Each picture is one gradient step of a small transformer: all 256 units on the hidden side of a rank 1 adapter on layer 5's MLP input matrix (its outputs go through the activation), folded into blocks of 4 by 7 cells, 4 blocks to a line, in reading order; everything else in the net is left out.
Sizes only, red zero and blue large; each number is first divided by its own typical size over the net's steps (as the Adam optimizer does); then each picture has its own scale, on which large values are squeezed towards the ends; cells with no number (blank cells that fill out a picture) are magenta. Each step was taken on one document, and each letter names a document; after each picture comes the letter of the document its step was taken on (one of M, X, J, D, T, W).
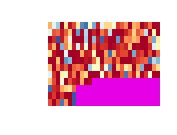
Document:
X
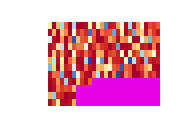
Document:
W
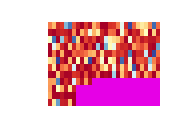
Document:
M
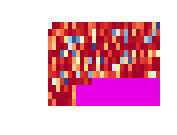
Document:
W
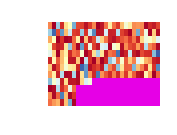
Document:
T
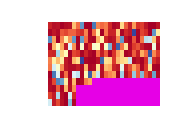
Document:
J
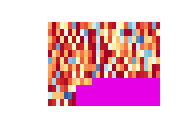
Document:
T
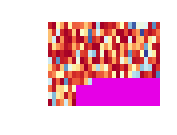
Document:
M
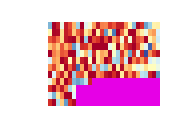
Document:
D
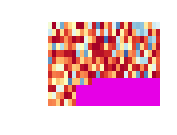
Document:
D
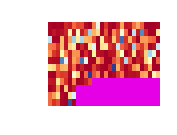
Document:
J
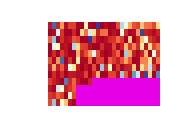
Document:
M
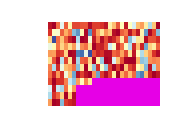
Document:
D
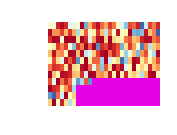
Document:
D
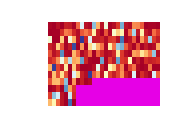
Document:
J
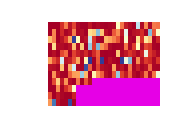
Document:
W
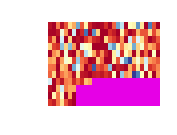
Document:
M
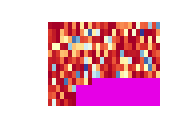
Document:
W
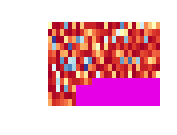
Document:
W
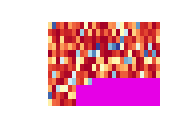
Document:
M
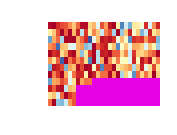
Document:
D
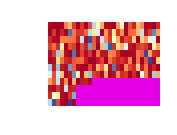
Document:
J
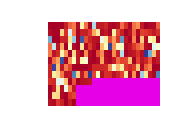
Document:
J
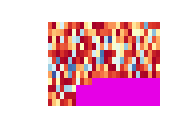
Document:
T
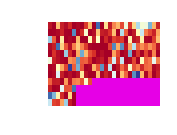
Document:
M
